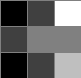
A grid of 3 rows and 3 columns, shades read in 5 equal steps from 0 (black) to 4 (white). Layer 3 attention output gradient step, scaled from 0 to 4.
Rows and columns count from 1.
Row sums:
5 5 4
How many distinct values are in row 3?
3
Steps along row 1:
up up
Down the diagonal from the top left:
0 2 3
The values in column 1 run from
0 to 1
